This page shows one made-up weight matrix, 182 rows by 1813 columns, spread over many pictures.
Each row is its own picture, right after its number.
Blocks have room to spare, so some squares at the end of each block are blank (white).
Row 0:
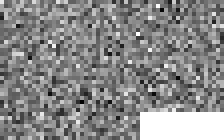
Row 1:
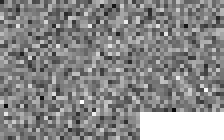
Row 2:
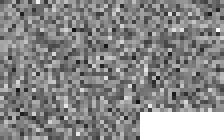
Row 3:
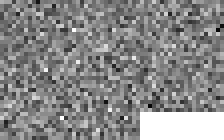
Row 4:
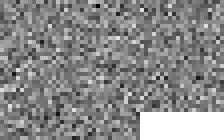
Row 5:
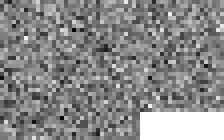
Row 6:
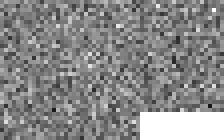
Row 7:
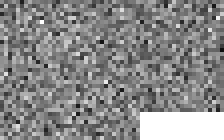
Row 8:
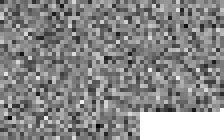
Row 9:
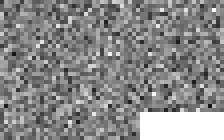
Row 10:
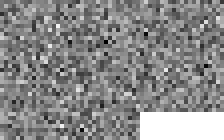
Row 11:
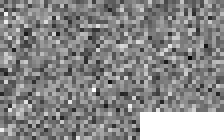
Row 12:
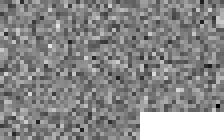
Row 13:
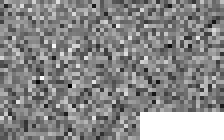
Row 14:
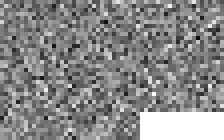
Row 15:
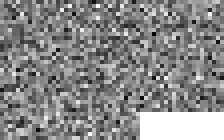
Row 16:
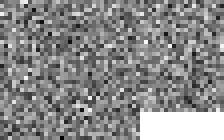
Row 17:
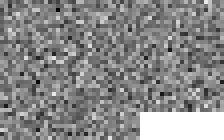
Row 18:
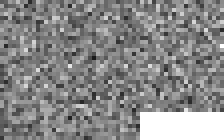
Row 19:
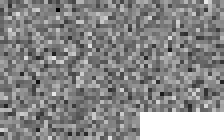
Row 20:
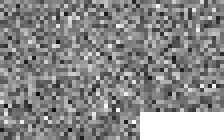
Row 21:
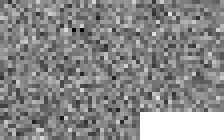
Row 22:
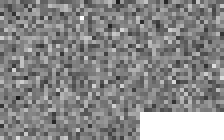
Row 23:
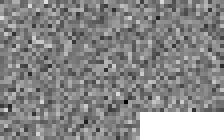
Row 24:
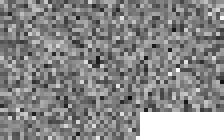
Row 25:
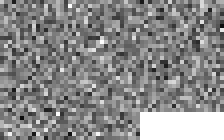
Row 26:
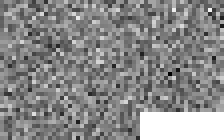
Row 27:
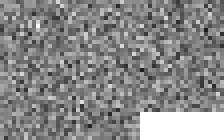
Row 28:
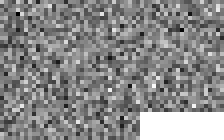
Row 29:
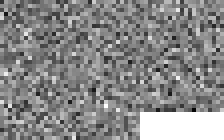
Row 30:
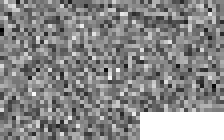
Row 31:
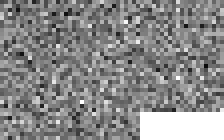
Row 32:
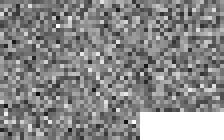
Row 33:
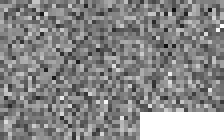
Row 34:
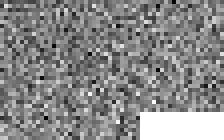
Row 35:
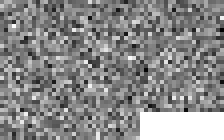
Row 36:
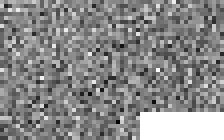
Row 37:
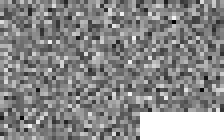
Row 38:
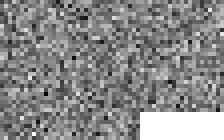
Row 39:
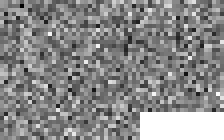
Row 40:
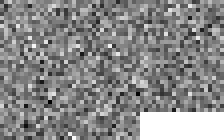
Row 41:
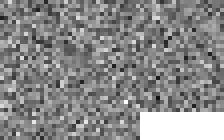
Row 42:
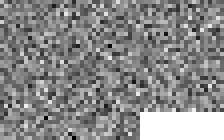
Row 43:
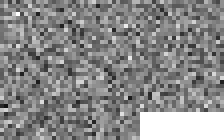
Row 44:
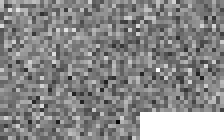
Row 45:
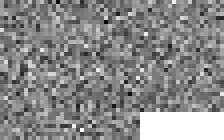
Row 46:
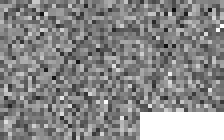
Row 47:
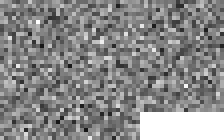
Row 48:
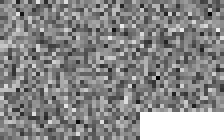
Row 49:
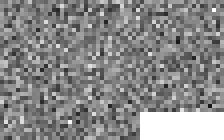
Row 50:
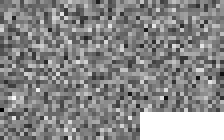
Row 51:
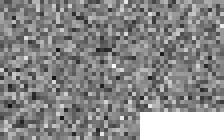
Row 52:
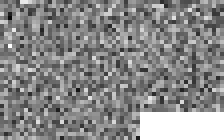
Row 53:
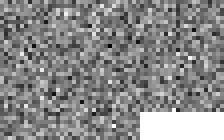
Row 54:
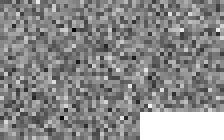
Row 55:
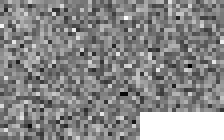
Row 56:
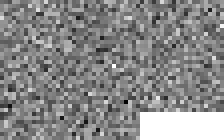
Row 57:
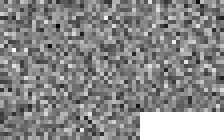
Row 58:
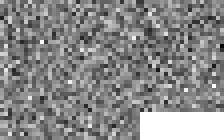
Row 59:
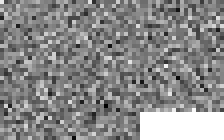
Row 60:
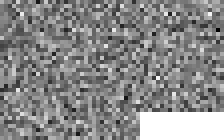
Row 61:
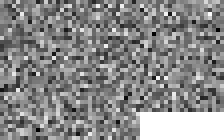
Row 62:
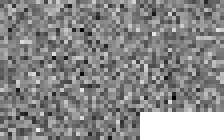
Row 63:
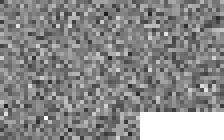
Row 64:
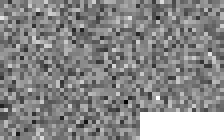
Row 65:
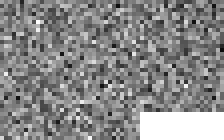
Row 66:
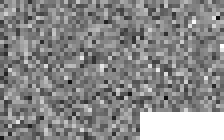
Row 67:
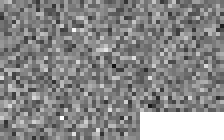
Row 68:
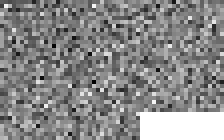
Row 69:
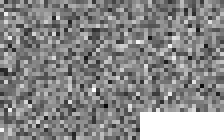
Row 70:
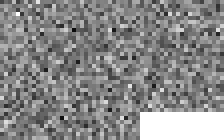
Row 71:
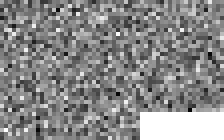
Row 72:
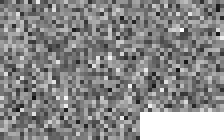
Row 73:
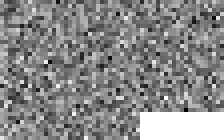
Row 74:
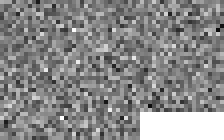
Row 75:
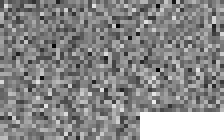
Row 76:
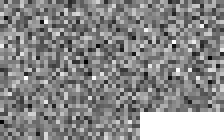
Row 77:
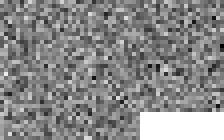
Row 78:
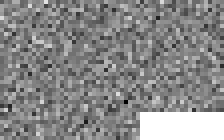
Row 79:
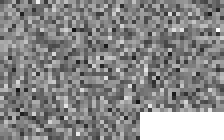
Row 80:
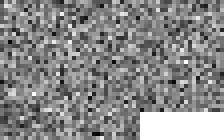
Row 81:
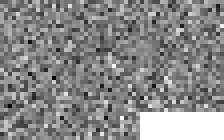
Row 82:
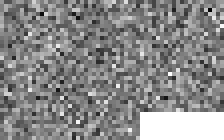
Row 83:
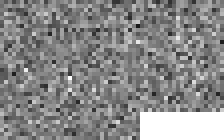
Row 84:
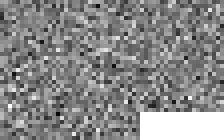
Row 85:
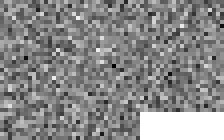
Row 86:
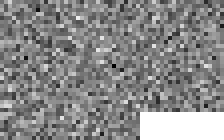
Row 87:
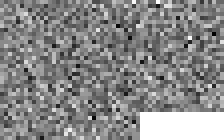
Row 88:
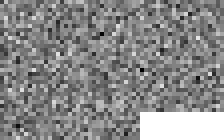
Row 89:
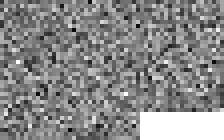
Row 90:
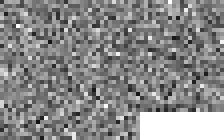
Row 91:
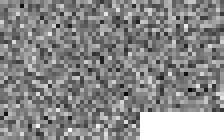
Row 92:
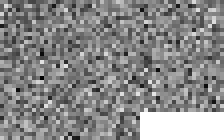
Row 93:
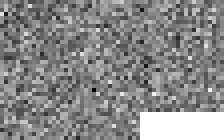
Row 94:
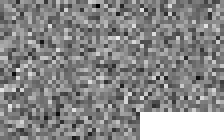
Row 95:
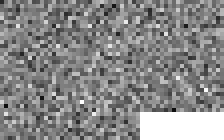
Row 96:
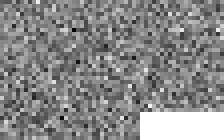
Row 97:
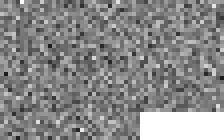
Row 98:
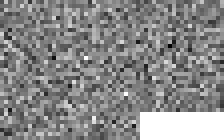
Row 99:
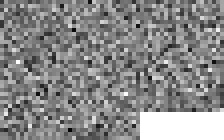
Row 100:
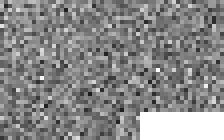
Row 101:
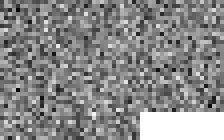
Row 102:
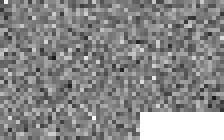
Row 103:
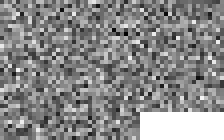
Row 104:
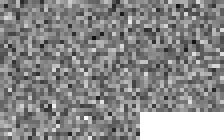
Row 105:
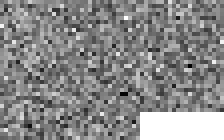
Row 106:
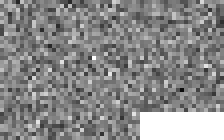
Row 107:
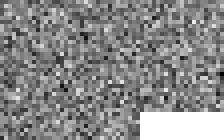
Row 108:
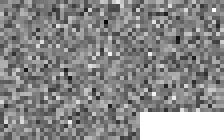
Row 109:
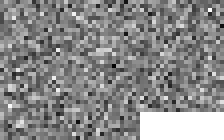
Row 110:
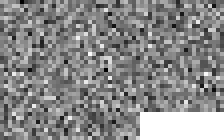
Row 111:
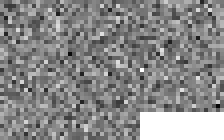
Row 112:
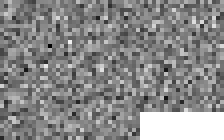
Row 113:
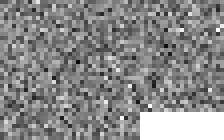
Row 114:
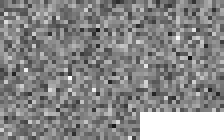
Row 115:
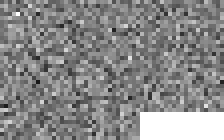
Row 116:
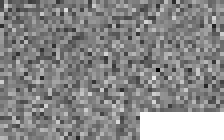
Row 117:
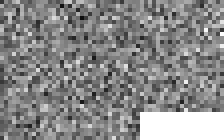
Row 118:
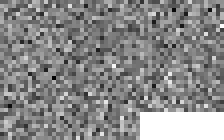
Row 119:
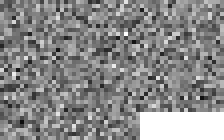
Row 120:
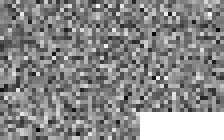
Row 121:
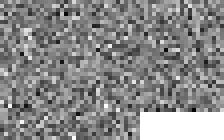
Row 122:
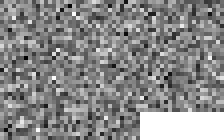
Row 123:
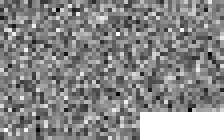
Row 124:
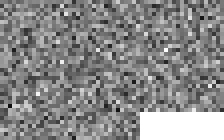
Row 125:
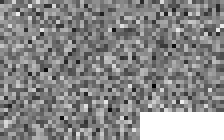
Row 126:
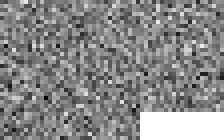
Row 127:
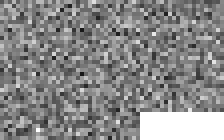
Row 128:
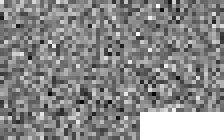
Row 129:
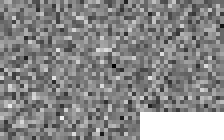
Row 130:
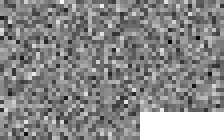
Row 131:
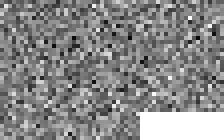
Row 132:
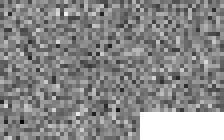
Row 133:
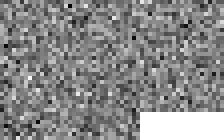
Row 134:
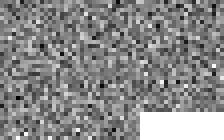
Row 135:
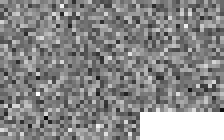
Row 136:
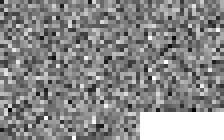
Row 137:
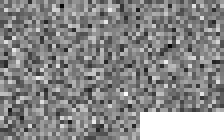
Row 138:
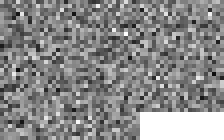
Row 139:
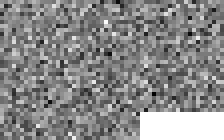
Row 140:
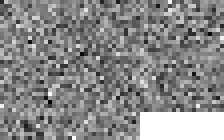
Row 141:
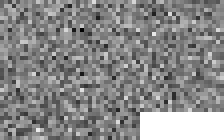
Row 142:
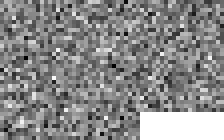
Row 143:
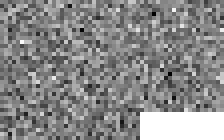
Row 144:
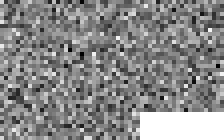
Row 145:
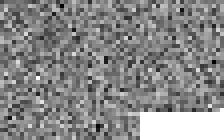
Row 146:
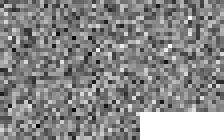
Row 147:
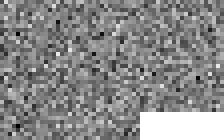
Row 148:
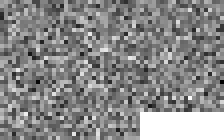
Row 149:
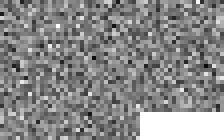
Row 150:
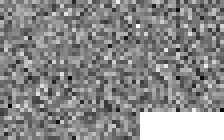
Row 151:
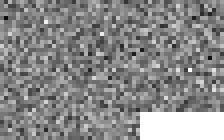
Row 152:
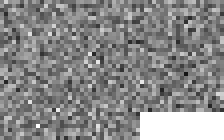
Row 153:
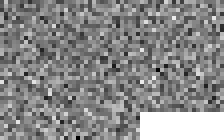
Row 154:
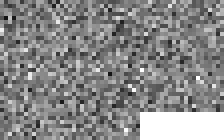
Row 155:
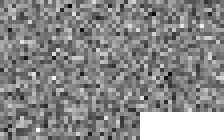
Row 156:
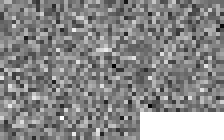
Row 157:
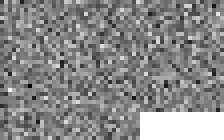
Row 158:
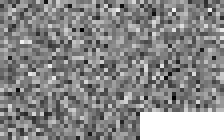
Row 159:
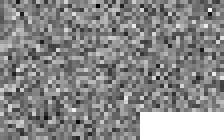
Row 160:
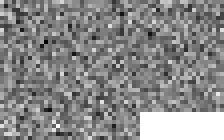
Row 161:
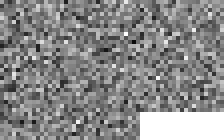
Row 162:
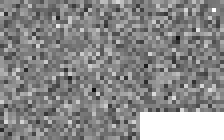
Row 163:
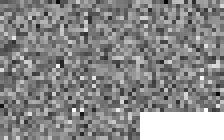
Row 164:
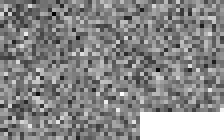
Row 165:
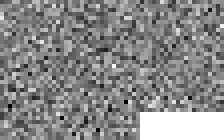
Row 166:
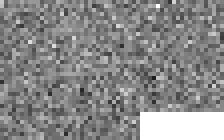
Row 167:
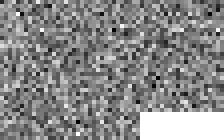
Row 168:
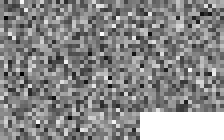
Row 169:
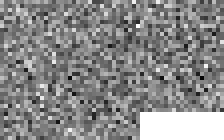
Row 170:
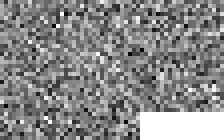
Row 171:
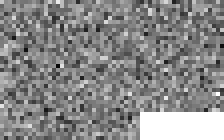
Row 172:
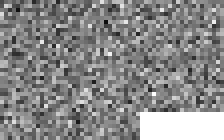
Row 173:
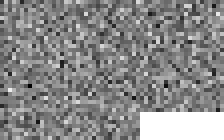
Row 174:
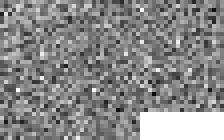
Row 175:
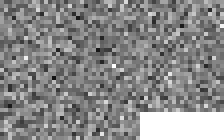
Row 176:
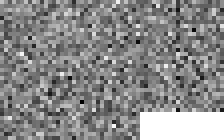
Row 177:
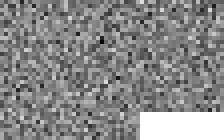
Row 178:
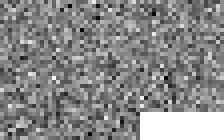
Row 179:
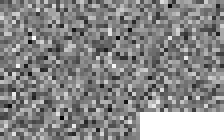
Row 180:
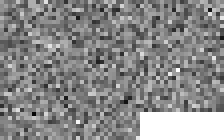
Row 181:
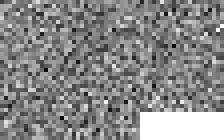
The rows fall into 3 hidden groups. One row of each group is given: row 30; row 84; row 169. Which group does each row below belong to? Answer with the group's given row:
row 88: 30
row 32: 169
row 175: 84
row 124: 169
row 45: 30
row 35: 84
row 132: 169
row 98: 169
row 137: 169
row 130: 30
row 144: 30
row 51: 84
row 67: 84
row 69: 169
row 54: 84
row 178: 84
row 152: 169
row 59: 169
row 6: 169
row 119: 84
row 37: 30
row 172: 169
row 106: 30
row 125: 84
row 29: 169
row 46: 84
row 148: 84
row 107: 30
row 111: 30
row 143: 84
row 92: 169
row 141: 84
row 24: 84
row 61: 84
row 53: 169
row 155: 84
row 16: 30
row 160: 30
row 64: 84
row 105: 169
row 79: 84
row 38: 30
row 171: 30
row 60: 84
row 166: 169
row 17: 84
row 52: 30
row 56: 84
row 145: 169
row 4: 84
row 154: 30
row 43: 84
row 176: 169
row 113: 84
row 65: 30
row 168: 30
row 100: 169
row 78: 84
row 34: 169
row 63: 169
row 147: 30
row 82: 84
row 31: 169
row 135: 169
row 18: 30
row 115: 84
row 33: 84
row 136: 169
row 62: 84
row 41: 84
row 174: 169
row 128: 169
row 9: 169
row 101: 169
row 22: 30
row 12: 30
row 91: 169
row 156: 84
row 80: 30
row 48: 84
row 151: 30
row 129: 84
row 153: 169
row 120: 84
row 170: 169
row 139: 169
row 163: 30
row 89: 169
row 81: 84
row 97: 30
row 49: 169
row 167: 84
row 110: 30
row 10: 30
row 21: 84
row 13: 169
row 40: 169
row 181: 84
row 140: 169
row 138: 84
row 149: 30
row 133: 30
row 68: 169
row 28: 84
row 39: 169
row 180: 84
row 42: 169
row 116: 169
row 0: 169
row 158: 84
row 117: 30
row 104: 30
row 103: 84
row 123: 84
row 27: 30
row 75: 169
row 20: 169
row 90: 169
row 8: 169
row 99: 169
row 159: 84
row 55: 169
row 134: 30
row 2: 84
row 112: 30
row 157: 30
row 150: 169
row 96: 84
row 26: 84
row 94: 84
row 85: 84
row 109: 84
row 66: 30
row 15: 84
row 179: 84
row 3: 84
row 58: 30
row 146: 169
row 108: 169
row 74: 84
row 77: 30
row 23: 84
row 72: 84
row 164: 169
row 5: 84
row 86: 84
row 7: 30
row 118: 84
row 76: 30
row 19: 84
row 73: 30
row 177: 30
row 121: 169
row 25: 30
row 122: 84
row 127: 84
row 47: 30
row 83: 169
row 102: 169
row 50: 30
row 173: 30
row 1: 169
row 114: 169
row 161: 84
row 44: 169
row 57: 30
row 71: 84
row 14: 169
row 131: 169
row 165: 84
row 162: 169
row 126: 30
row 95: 169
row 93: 169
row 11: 169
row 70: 84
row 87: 169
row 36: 169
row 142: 84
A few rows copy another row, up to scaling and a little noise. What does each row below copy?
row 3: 74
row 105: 55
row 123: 71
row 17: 19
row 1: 95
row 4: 94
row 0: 128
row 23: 78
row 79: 2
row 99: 89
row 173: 157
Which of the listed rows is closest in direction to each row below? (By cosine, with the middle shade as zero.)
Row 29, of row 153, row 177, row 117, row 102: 153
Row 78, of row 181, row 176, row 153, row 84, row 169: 181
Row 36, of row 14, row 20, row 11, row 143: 20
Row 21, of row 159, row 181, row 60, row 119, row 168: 181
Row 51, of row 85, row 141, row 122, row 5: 5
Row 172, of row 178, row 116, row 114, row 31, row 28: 31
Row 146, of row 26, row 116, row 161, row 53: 116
